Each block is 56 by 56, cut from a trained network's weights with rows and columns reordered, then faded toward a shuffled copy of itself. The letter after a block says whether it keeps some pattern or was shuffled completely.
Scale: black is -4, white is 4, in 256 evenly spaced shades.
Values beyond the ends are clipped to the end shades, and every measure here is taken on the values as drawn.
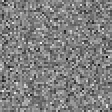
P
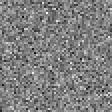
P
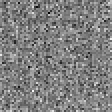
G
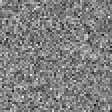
P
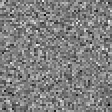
G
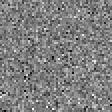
P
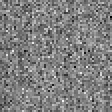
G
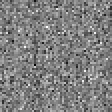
G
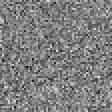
P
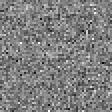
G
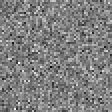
P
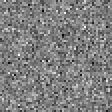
P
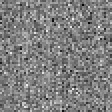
G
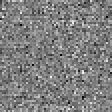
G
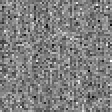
G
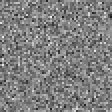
P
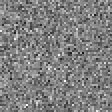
P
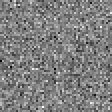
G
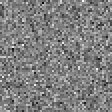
P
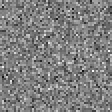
P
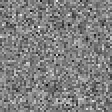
G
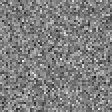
P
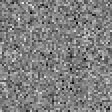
P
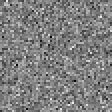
P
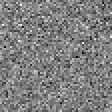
P
